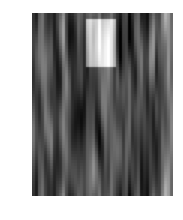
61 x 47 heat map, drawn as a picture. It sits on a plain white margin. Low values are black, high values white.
Streaks run downward. Values change most from cell to cell in the top middle. In the top middle lies a patch that is higher than the rest. Most values sit low, with a long tail of high ones.
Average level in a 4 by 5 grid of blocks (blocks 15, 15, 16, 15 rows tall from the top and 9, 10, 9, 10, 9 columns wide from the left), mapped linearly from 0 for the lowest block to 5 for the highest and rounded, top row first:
1 1 5 0 2 | 1 0 2 1 1 | 1 0 1 1 1 | 0 1 1 0 1
